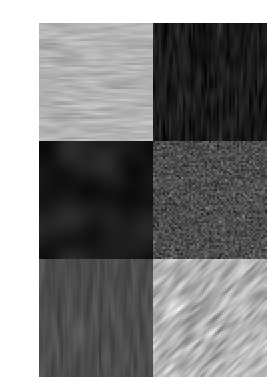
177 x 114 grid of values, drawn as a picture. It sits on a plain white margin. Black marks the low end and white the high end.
It is made of 3 by 2 panels. Panel 1,1: high, streaked across, faint in contrast. Panel 1,2: very low, streaked downward, faint in contrast. Panel 2,1: very low, smooth, faint in contrast. Panel 2,2: low, fine-grained. Panel 3,1: low, streaked downward, faint in contrast. Panel 3,2: high, slanting up to the right.
